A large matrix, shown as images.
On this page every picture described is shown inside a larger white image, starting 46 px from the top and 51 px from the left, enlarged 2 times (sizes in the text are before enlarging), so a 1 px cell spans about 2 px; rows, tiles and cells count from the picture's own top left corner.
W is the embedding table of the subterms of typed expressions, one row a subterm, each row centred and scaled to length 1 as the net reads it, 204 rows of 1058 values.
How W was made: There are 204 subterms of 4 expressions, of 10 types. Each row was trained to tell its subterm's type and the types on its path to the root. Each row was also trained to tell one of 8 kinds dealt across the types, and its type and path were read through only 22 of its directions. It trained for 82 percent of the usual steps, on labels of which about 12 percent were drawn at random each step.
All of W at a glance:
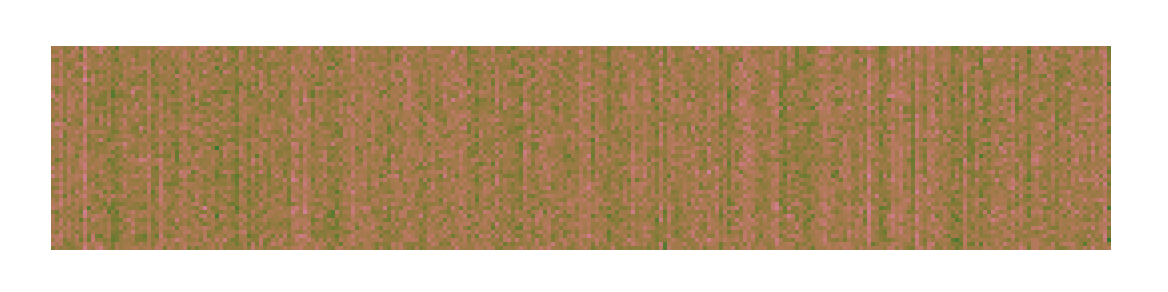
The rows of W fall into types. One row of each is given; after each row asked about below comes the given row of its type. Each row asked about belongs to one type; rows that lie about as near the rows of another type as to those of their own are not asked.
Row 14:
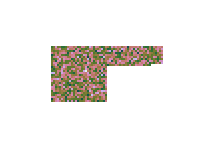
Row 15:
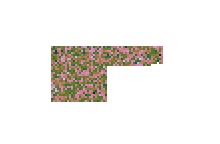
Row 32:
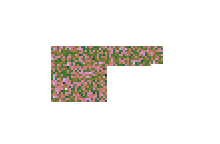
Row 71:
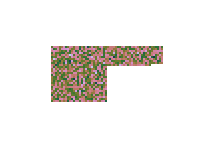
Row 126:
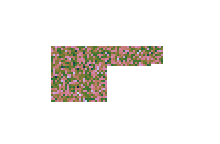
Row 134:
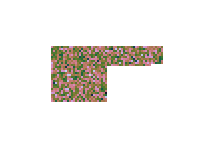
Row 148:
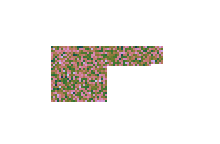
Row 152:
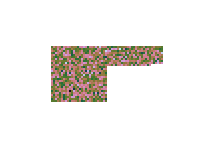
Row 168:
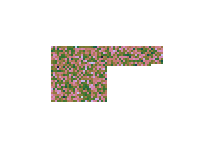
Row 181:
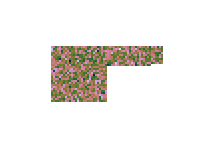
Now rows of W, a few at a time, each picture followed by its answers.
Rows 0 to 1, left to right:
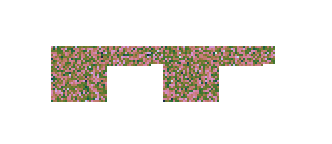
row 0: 168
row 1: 134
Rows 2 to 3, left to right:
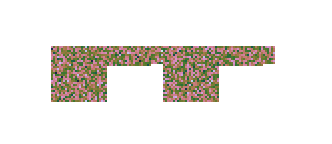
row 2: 148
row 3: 148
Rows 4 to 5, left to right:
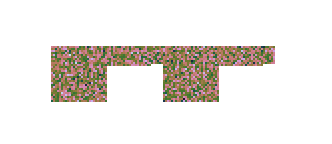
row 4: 181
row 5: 71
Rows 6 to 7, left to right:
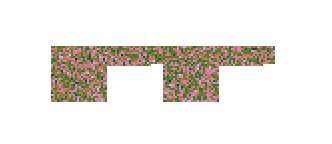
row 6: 14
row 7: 134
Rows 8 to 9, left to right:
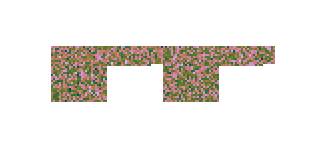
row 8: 15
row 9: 181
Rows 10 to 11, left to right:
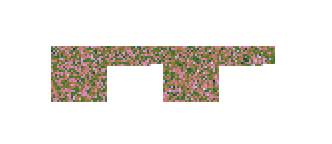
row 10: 134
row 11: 126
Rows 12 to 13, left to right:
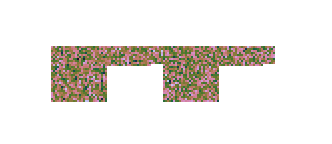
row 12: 148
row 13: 134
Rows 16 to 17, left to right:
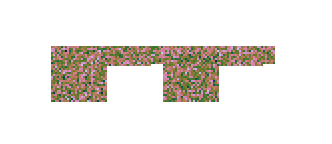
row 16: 152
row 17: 148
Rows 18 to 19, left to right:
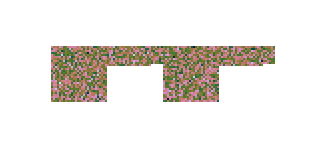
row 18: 32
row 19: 134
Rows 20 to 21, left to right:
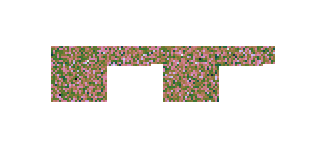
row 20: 71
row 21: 168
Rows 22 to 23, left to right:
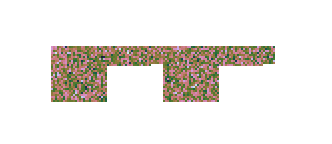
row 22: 148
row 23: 134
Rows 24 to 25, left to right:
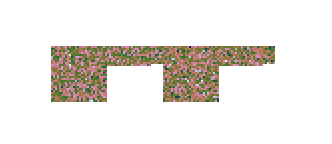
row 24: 181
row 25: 152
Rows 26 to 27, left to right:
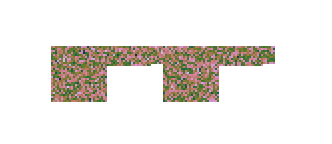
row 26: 15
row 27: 126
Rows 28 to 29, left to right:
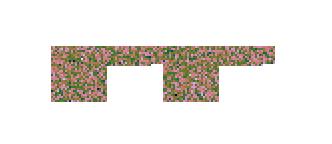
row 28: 15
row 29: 15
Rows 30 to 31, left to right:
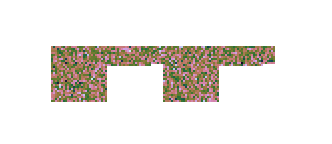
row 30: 126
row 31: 152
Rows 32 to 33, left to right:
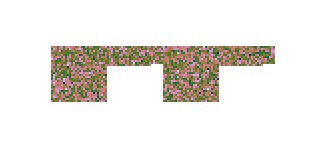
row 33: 126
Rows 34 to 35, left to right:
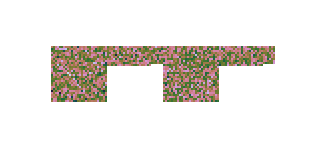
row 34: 168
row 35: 15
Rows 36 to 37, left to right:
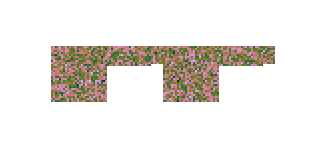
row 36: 181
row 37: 126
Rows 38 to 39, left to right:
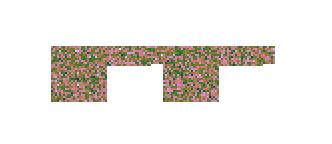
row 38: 181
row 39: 32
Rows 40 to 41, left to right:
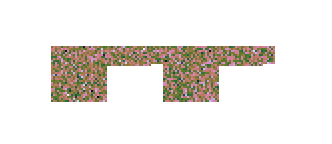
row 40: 134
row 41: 15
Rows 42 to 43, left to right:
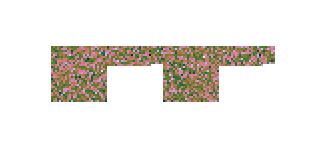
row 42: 168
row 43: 126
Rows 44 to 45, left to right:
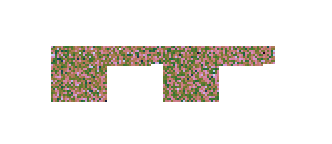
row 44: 168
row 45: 71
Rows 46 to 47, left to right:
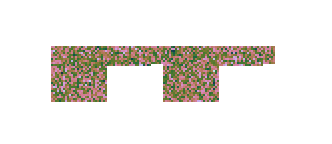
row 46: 15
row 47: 71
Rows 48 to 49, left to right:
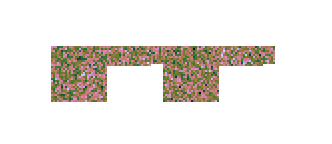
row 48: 152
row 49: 71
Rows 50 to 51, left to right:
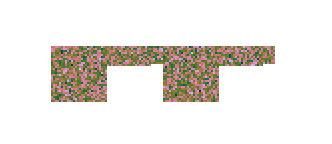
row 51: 71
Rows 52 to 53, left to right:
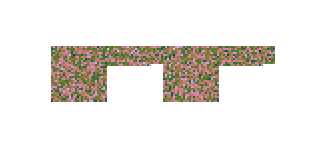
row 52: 181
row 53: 152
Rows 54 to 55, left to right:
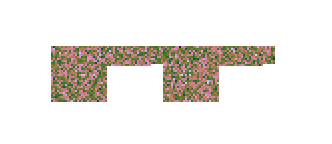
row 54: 134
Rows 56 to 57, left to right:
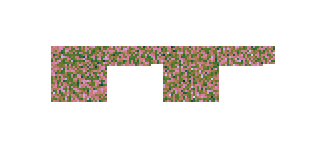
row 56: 71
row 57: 71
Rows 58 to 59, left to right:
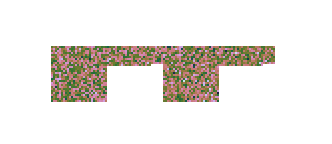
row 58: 15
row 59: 152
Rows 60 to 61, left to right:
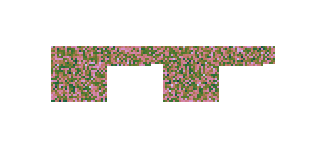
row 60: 126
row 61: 134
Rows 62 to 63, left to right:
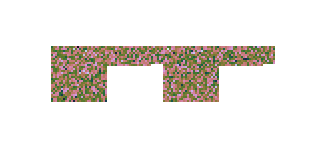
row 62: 168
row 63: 134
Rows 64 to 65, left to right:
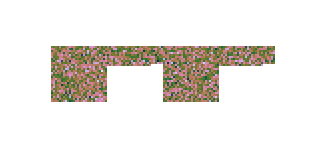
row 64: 14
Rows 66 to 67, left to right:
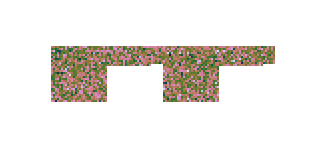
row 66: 15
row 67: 134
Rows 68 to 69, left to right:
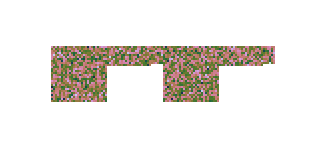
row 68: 148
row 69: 15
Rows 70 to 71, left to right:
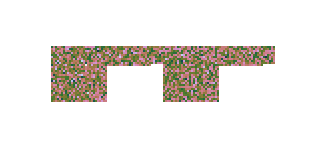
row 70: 15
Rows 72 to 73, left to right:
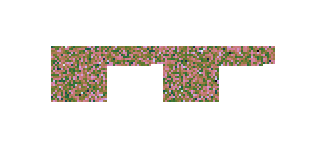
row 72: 15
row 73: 15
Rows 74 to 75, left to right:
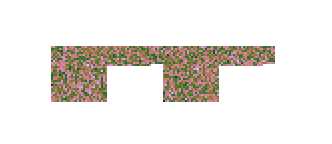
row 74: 148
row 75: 134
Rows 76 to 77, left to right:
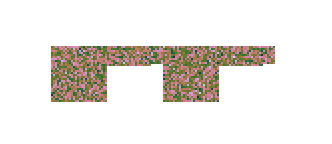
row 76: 32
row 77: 15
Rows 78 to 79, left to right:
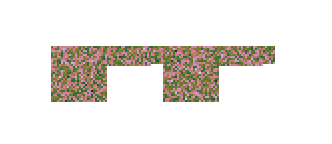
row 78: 32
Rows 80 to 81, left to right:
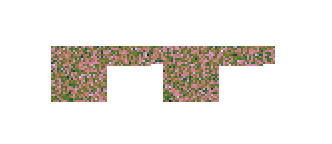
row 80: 152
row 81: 181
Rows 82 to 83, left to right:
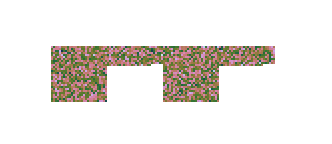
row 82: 181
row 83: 14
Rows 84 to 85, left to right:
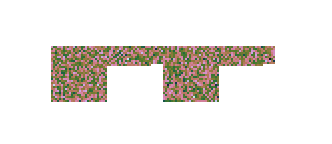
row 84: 134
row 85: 32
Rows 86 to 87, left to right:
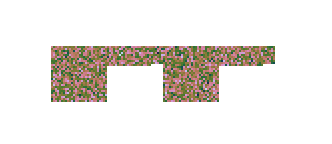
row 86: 168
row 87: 126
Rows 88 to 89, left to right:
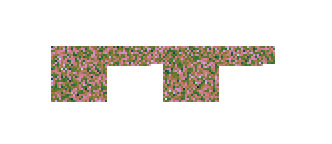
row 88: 148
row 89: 126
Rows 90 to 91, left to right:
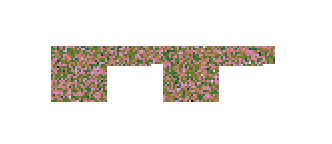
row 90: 32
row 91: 181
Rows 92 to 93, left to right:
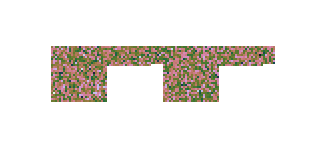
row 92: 152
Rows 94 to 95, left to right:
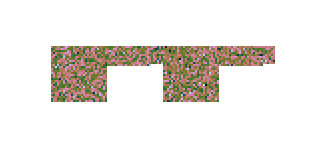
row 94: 168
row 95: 15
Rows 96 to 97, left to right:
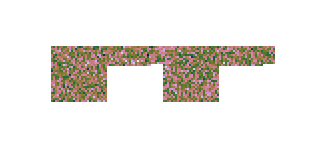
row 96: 32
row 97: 126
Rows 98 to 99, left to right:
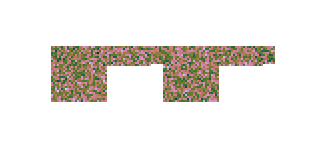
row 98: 181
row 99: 181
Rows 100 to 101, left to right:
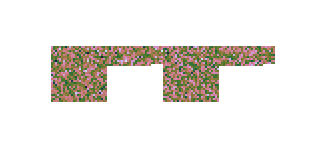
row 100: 134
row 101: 181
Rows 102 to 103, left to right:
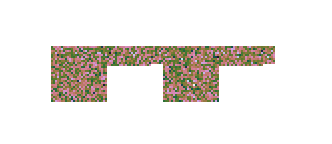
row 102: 126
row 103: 152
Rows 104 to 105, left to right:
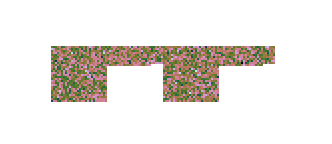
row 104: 134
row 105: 71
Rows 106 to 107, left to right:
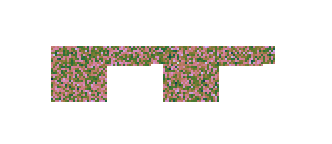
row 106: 126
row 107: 168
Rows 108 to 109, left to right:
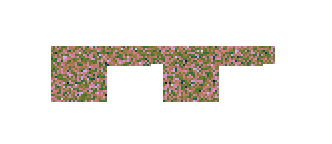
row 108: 14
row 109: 126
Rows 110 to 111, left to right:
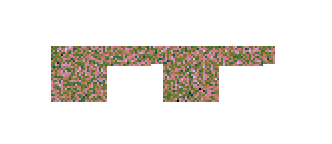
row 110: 134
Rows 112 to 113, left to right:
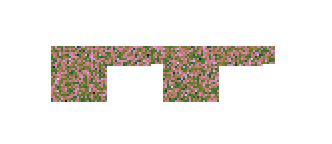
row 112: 168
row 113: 168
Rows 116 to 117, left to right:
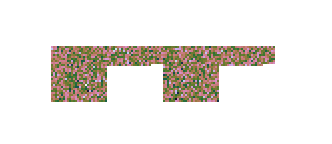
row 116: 148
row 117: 168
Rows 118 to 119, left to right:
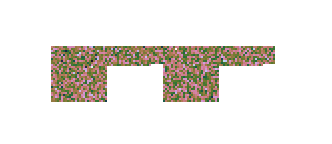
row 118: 152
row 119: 181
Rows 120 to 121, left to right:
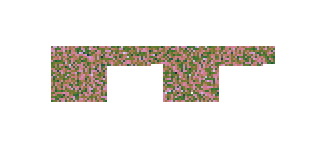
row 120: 152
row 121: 126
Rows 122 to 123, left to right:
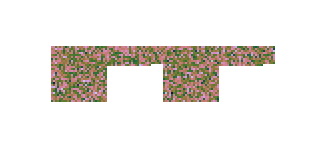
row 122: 15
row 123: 71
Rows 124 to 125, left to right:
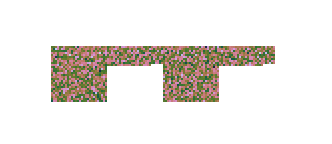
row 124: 168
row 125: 126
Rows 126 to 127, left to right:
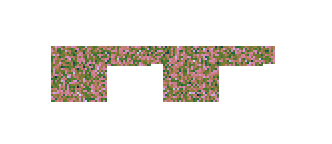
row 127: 15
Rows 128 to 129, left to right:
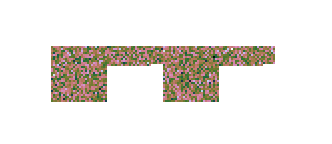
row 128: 152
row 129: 148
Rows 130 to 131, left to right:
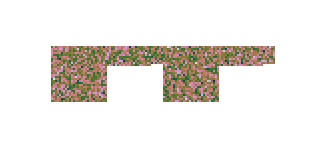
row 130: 126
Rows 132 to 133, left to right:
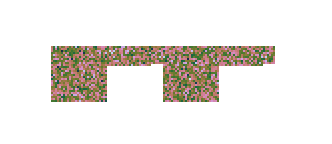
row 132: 152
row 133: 71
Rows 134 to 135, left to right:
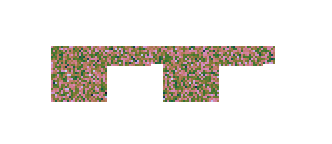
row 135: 181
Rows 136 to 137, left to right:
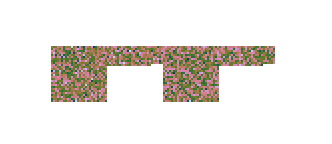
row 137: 71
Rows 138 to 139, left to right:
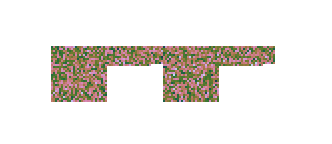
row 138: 32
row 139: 181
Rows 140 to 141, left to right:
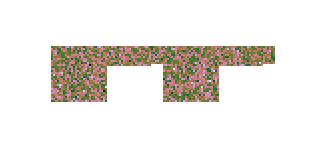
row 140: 134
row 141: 152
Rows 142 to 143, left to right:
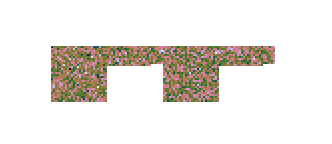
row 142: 32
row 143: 15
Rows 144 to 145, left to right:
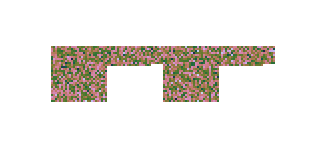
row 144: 126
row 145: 148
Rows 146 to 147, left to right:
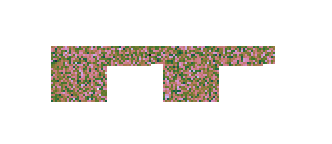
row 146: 152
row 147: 32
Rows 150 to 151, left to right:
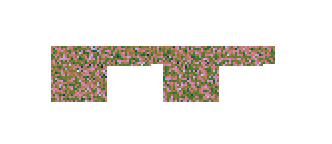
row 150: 152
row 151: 181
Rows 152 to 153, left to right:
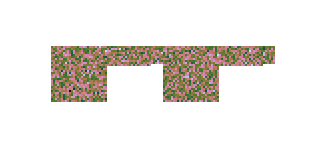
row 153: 71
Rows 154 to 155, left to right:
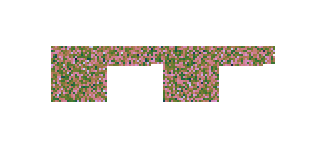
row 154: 71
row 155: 134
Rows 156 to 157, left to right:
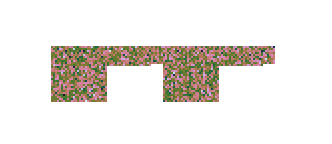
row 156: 152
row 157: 15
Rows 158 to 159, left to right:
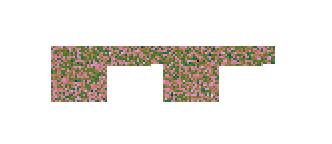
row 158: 126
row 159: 152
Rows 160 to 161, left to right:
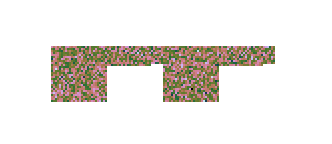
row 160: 126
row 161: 168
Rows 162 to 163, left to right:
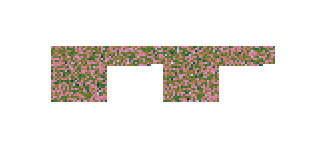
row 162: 181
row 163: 181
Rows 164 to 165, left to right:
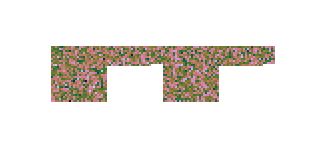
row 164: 14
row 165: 152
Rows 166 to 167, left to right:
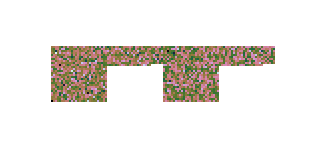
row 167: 168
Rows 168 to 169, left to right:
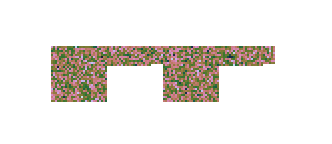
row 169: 148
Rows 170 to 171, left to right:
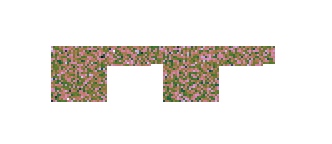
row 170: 134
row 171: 134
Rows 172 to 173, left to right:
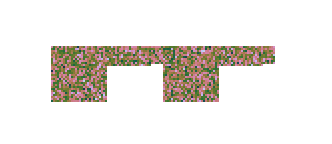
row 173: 32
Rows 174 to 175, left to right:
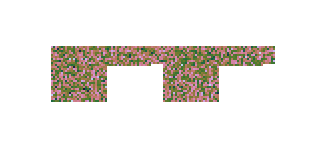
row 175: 148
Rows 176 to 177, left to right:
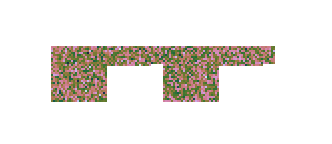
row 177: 71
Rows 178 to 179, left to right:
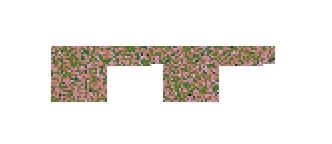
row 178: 152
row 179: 134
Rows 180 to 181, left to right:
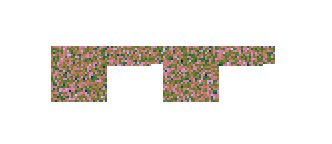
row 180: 181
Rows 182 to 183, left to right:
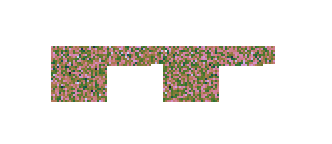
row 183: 71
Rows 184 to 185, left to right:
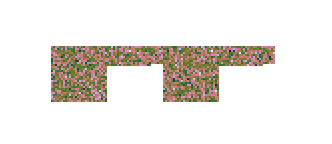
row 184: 15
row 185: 15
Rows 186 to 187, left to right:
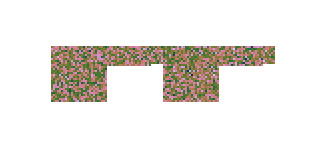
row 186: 71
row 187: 134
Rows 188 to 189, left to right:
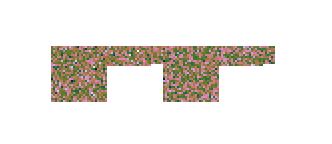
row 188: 32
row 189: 181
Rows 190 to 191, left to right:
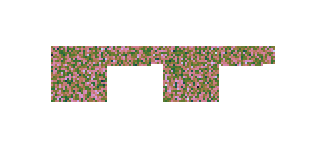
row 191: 32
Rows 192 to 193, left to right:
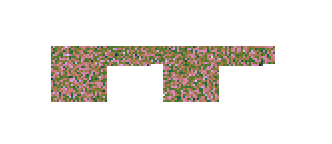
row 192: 152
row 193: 15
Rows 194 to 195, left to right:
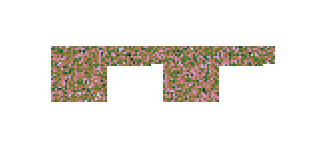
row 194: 15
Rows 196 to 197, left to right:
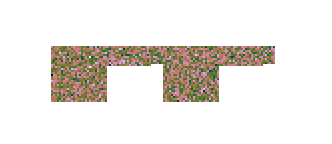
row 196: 14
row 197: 168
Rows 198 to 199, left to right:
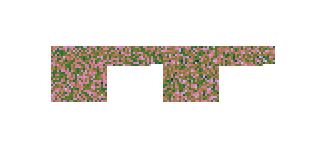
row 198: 126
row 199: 148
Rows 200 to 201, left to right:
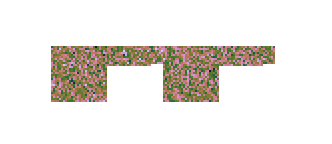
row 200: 32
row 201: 168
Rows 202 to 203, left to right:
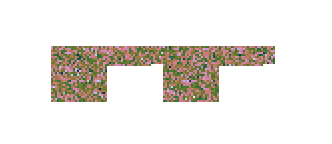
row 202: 168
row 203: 168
